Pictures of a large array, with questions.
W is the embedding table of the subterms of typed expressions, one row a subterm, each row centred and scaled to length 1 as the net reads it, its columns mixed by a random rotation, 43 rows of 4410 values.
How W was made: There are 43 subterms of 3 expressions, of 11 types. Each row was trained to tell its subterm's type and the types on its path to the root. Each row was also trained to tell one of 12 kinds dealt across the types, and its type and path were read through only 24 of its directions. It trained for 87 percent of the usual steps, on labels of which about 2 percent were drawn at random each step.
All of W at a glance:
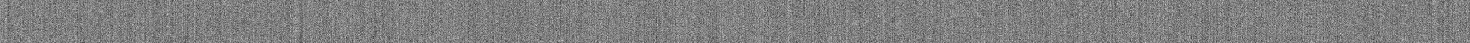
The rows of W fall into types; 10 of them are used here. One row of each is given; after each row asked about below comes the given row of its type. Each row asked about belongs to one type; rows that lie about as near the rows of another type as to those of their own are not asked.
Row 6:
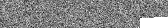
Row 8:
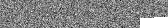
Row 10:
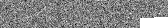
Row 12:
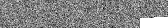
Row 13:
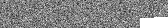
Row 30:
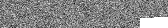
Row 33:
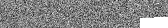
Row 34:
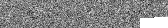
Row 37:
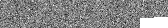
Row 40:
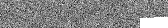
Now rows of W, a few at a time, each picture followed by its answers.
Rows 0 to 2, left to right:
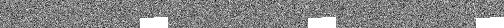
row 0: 13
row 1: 33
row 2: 30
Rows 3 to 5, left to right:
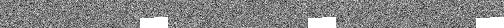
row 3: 10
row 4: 40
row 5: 40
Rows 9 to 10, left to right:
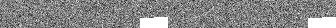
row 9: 40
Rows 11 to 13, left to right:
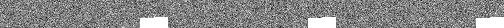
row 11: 10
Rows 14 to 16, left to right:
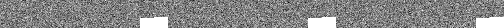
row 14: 34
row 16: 6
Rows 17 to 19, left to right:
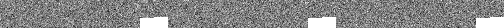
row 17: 33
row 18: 37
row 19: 8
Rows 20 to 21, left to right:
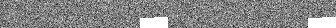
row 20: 30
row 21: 37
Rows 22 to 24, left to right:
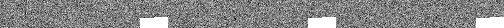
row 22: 30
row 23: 13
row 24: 33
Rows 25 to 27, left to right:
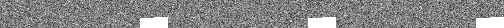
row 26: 34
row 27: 37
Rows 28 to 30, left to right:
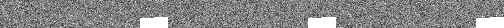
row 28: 6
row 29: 37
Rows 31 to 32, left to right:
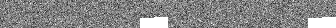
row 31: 6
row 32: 13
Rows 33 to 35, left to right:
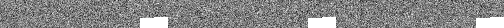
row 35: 6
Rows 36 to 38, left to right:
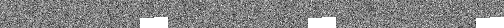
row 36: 34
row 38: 8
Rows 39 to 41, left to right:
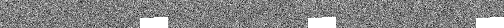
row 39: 40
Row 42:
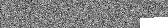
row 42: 6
